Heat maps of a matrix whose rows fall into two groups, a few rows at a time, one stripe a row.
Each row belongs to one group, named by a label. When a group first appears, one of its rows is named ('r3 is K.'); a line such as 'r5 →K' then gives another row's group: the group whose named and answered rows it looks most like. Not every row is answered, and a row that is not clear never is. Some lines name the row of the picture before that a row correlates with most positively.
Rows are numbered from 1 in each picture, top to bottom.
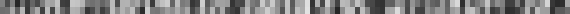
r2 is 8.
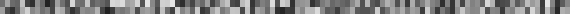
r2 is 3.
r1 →8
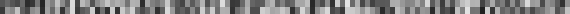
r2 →8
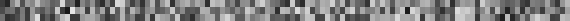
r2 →8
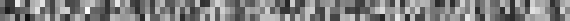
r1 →3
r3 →8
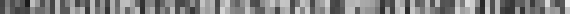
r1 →8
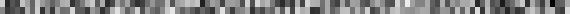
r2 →8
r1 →3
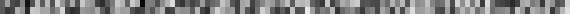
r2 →3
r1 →8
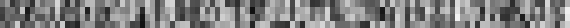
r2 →8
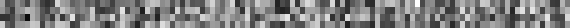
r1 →3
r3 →8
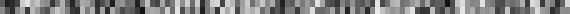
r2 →3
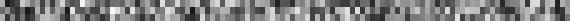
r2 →8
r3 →8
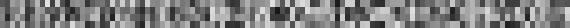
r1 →8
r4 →8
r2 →3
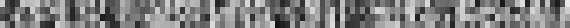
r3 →3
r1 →3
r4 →3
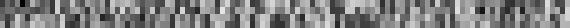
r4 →3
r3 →3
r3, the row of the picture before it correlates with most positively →3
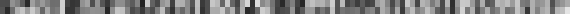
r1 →3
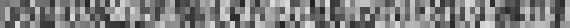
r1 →8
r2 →8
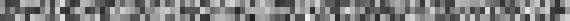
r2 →8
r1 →3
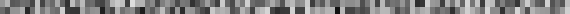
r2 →3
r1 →8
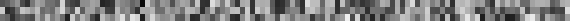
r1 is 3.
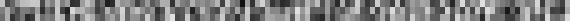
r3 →8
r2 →8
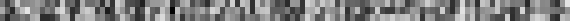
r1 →3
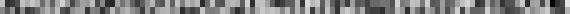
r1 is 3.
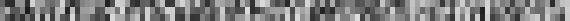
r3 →8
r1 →3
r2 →8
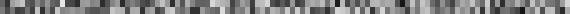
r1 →3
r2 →8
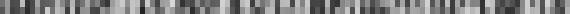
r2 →8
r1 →8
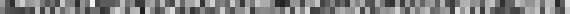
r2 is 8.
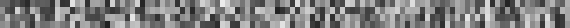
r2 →3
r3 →8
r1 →8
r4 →8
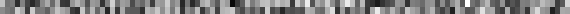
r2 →3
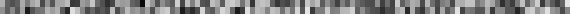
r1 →3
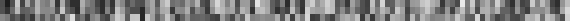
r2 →3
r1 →3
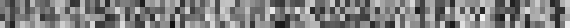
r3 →3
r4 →3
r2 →8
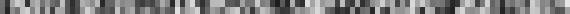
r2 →3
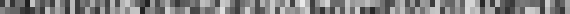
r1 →8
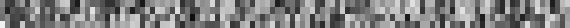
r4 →8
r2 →3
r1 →3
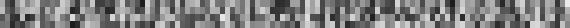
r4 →3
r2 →3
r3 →8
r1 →3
